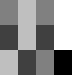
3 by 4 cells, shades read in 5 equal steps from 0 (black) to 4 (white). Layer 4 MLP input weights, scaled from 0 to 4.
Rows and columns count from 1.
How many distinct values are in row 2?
3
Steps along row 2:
up down up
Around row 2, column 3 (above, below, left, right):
2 2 3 4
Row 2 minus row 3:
-2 2 -1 4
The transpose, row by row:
2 1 3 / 3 3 1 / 2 1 2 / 4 4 0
